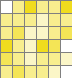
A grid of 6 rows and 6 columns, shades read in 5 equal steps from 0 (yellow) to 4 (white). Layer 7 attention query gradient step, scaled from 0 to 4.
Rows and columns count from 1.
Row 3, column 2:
1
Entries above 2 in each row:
1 1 2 2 2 2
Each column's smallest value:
0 1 0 0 1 0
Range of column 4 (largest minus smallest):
3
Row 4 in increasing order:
0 0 1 2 3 4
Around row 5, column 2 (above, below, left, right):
2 1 1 3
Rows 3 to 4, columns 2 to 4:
1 3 3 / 2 3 0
